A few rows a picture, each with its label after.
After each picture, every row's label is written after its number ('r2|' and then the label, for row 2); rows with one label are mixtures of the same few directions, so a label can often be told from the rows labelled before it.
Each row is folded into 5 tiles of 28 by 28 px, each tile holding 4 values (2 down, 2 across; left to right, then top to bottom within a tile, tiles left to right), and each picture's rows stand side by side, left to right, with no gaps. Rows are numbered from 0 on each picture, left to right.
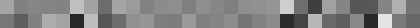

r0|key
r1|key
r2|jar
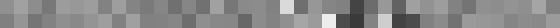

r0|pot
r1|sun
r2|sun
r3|pot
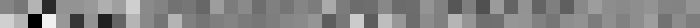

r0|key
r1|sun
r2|key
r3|sun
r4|jar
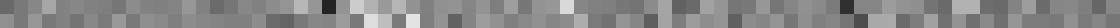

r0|pot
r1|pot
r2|pot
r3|sun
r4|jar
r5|pot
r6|jar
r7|pot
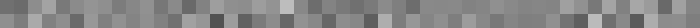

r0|pot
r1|key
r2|jar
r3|key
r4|key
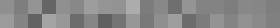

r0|key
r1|key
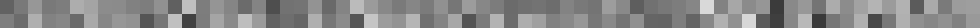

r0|pot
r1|key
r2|pot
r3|key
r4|pot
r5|sun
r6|sun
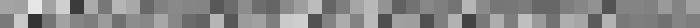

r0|sun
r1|key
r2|jar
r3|key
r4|key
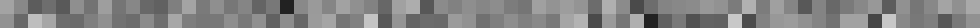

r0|sun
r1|pot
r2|jar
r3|jar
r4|pot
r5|key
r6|key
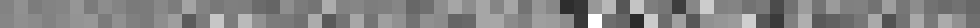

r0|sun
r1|key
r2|key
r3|sun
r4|pot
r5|sun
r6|key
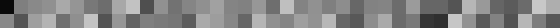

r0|jar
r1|sun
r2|sun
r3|jar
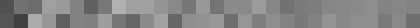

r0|jar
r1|pot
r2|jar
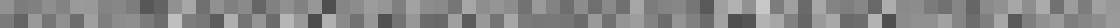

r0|key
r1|pot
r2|key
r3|key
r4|sun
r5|sun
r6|key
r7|sun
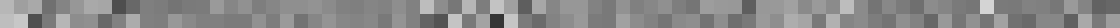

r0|jar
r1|sun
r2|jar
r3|key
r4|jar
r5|pot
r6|jar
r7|jar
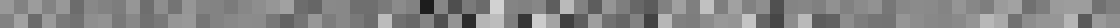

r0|sun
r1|jar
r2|jar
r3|sun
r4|jar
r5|sun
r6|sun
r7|jar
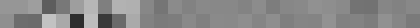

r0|key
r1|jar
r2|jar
